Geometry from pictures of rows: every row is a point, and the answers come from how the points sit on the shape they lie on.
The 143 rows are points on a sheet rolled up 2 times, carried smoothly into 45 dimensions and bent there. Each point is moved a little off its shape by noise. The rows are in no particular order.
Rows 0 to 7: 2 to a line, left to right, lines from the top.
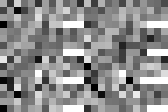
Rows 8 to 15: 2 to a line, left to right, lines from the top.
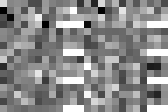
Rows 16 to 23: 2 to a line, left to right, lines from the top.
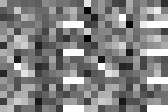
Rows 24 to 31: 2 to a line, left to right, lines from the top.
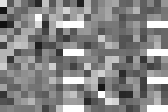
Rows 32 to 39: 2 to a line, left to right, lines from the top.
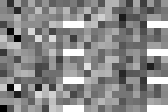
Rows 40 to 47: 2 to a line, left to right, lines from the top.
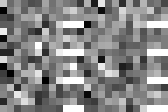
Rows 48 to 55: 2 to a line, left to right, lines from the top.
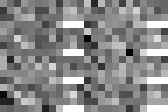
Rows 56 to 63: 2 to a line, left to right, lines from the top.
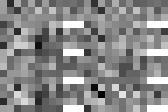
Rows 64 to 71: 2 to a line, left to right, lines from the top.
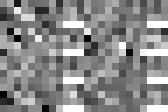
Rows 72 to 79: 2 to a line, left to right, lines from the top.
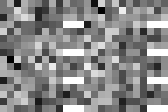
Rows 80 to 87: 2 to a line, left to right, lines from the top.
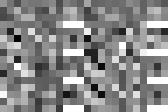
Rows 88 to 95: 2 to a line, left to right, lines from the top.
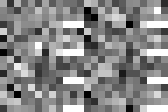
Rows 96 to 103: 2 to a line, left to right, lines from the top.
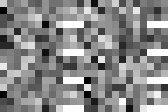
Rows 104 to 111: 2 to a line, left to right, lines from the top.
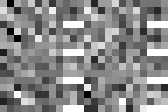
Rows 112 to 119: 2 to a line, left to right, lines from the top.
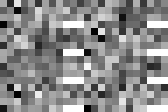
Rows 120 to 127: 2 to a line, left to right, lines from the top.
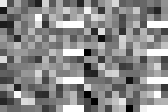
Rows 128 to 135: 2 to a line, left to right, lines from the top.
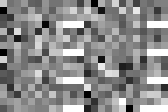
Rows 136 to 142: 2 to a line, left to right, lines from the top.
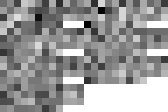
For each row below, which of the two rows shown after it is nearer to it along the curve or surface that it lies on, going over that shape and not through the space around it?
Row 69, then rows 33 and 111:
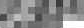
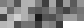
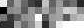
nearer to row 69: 33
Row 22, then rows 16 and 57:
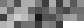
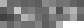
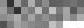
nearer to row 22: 57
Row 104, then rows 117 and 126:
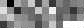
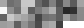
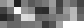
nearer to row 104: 117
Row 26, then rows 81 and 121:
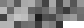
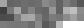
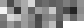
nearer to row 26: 121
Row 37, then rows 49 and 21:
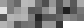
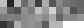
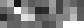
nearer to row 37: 21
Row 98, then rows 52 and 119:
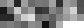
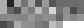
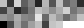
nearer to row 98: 52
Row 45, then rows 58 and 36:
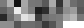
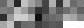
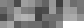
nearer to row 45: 58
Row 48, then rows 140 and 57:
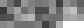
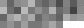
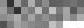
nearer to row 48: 140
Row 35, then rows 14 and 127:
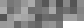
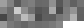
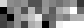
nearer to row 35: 14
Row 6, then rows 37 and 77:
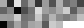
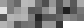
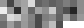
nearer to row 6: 77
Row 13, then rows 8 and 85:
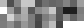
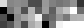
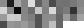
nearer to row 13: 85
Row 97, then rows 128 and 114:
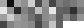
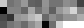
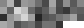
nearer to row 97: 114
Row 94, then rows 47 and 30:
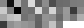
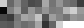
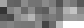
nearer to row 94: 47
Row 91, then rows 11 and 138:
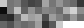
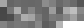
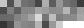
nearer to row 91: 138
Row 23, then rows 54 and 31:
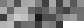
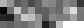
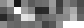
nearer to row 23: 31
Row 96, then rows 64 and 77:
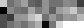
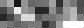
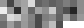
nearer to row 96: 64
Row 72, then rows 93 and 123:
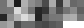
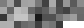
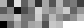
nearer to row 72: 93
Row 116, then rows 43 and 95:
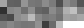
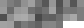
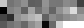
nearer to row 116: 43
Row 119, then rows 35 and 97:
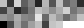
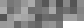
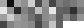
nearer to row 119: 97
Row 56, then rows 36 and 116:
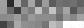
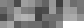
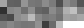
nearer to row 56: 36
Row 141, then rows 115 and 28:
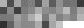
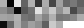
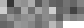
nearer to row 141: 28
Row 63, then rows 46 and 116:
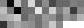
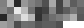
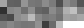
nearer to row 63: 46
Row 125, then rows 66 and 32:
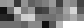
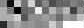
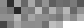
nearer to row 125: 32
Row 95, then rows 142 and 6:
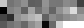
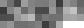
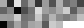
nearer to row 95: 142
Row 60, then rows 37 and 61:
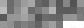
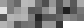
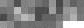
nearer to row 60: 61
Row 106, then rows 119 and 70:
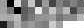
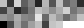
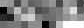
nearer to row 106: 119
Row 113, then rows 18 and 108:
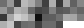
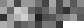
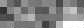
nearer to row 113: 18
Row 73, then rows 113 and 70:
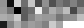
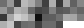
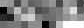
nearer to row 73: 113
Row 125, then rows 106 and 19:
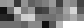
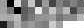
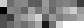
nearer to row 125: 19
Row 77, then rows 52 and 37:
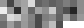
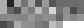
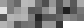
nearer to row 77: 37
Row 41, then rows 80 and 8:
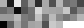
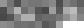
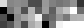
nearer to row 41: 8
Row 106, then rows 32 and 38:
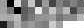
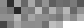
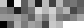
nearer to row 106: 38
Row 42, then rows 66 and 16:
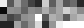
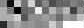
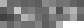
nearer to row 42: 66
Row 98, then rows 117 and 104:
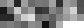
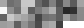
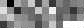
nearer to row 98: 117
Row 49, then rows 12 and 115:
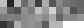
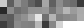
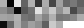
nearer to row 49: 12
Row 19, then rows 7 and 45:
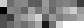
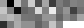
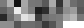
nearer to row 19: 45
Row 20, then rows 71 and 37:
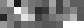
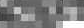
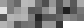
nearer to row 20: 37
